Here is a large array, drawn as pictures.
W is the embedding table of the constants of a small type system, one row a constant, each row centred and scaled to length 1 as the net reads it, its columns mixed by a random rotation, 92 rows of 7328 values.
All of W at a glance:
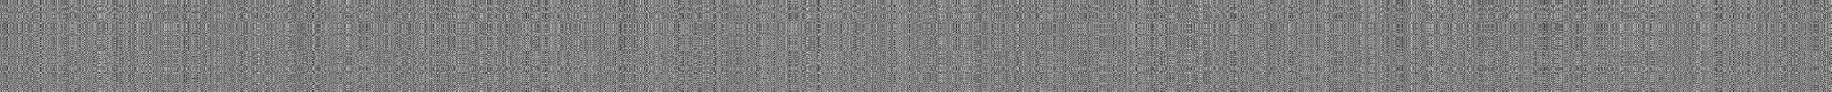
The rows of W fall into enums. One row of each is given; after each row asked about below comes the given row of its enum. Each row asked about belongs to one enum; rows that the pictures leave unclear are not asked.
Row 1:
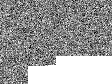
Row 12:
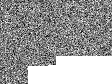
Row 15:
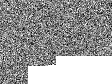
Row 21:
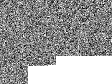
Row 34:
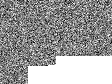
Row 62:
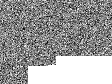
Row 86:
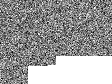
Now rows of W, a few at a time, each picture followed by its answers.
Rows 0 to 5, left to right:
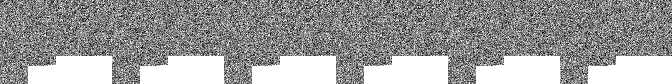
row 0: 21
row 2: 21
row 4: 1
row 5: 86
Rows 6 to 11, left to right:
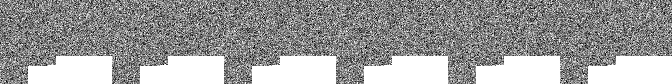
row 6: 86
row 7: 15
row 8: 1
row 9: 1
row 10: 21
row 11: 86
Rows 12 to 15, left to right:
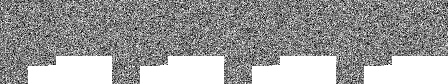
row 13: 62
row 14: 1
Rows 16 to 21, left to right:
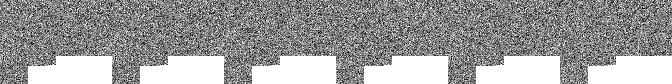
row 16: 15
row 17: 15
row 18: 1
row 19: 86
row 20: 15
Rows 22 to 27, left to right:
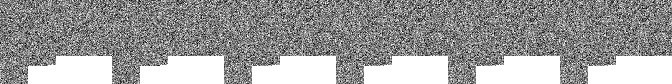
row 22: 86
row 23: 34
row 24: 21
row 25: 21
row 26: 21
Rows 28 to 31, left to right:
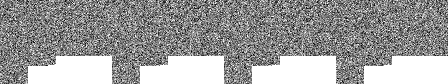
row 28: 34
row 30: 21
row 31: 86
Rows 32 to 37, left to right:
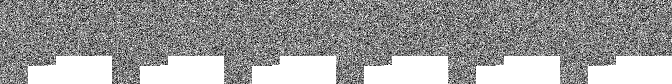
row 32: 21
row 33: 12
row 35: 15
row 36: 86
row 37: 21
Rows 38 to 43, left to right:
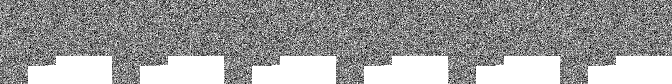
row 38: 1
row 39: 21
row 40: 86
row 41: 1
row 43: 1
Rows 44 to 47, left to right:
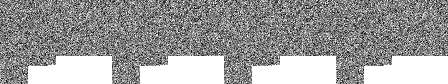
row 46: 21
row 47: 86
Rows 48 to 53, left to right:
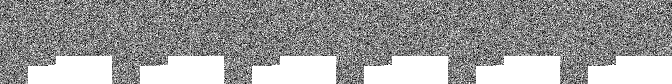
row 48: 34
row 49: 21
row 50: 86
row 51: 15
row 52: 1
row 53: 15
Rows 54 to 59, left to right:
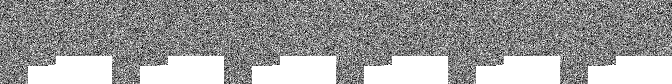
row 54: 34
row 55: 1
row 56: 12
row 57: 15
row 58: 34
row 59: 15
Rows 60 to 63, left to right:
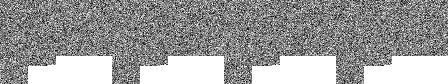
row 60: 86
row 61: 15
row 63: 34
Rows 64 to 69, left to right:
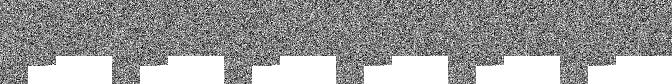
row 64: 15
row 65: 1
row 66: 86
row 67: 21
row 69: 21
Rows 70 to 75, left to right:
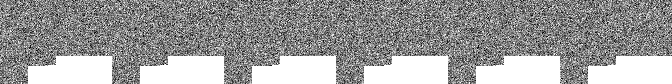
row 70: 1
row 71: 15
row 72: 34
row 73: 34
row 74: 1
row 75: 86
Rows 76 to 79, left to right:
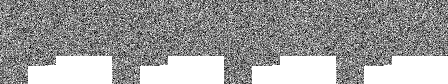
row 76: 1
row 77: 86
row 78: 12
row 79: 86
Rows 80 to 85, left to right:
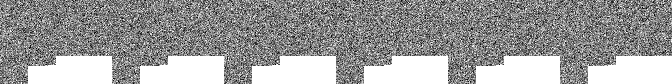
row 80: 1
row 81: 86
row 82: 15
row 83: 34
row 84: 62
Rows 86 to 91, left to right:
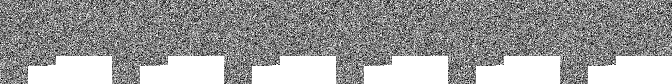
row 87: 21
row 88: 15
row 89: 21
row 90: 62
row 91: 15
